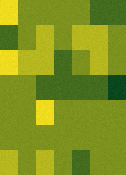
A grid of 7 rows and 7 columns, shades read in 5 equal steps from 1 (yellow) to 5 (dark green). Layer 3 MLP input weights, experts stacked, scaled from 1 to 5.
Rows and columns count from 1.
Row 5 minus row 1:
2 0 -2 0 0 -1 -1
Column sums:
17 20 17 23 22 21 24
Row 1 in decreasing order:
4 4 3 3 3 3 1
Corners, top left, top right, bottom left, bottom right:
1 4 2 3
